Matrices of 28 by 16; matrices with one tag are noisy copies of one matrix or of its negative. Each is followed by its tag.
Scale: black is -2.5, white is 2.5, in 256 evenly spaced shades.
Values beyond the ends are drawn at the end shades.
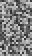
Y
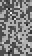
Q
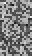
Y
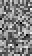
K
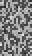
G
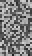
Y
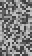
Y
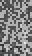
Q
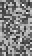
Y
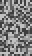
K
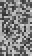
Y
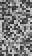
Y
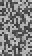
G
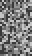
Q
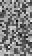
Q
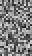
K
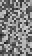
Q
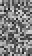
K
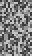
G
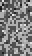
Q
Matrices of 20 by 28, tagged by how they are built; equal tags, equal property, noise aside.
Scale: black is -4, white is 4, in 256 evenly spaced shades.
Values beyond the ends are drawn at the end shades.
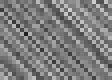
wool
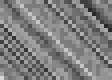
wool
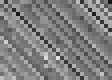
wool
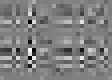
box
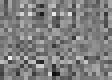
box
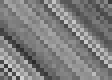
wool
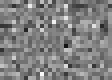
box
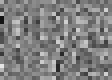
box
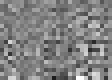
box
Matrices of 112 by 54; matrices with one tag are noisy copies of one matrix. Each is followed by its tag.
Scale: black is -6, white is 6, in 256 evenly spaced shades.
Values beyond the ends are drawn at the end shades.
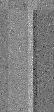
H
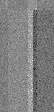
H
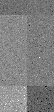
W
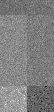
W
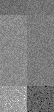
W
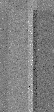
H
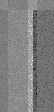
H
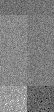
W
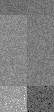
W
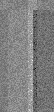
H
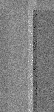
H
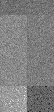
W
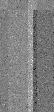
H
